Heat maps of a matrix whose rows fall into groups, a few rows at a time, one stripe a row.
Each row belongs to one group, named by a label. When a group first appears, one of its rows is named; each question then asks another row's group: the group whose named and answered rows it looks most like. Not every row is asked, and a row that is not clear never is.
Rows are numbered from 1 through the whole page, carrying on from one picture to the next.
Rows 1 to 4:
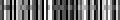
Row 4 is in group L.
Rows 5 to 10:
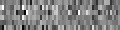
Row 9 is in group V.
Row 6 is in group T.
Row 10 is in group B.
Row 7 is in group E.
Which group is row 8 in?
T
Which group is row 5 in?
V
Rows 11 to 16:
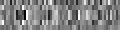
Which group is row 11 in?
L
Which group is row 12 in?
T
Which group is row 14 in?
E
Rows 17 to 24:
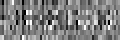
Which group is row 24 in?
T
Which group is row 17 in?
B
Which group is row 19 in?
E
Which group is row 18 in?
B
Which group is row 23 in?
B
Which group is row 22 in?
L
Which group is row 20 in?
B
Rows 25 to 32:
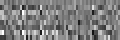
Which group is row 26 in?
B
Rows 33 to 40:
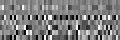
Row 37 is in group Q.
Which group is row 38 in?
V
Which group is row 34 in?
T
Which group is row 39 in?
E
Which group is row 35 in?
Q
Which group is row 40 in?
L
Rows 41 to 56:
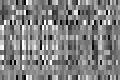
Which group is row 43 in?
V
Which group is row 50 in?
T
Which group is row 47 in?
T
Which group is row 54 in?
T
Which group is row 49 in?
T
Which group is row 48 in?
Q
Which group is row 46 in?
T
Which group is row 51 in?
V
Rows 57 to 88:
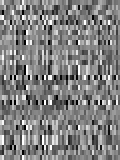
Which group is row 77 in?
L
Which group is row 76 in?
V
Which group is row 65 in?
E
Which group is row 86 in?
L
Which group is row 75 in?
Q
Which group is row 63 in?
E
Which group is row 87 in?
B
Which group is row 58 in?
V
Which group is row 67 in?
Q
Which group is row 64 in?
Q
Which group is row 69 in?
Q
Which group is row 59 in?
B
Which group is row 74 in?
E
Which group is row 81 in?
T
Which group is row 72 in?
L
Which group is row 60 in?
T
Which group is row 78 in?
B
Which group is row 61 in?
L
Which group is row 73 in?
B
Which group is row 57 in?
T
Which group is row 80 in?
B
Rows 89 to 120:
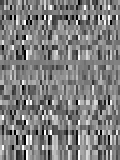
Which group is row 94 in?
B
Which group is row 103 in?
Q
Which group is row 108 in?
Q
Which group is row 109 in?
E
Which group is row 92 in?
L
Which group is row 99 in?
E
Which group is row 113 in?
E
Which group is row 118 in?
T
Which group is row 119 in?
E
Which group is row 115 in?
L
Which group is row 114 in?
B
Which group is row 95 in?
Q
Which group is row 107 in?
B
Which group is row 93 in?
V
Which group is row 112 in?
T
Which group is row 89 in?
V
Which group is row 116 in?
E
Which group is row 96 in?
E
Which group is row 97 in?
T
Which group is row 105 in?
T
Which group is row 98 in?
B
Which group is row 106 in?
B
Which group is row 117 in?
E
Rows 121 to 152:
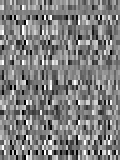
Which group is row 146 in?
Q
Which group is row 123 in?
Q
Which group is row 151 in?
L
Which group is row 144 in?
V
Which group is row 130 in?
B
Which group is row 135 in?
B
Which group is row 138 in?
L
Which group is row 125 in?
E
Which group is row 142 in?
V
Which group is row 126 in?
T
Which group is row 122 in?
T
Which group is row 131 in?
V
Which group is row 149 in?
L
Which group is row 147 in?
V
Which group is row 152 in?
E
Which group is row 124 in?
L
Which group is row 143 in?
B
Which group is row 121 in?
Q
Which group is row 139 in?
B
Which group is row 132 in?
Q
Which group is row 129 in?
E
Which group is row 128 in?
V
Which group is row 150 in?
T
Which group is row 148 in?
E
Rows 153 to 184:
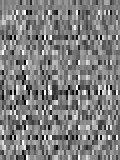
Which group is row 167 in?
B
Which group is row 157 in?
V
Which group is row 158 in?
V
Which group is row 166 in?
T
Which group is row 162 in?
V
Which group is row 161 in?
Q
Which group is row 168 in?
E
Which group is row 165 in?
E
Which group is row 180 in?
L
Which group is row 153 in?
V
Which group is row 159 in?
V
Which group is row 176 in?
V
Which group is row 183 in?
B
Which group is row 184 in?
E
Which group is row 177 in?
B
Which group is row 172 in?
B
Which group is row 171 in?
L
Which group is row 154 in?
Q
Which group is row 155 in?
V
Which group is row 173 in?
E
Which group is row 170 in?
V
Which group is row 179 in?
T
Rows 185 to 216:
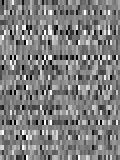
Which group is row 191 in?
L
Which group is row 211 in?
T
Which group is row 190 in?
V
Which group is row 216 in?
E
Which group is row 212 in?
E
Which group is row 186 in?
V
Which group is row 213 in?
Q
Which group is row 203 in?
L
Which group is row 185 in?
B
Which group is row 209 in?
L
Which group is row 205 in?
Q
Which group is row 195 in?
Q
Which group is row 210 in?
Q
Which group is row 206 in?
B
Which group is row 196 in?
L
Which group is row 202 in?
E
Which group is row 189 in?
V
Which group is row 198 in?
B
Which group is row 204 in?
V
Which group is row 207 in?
Q
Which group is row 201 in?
Q
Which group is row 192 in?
T
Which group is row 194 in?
Q
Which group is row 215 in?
B
